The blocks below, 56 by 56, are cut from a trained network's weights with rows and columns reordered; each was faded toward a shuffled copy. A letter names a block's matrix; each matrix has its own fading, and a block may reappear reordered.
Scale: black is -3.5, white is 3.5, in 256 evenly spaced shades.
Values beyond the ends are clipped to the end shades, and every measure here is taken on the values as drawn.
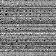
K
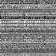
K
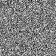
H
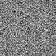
H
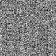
H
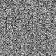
H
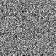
H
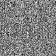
H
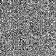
H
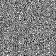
H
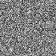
H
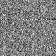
H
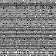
K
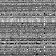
K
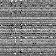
K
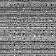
K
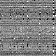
K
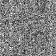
H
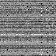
K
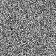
H
